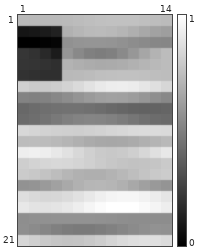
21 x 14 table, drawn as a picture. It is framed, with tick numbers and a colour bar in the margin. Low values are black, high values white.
In the top left lies a patch that is lower than the rest. Values change most from cell to cell in the top left. The grain runs across in streaks. The top left is the ninth with the lowest average.
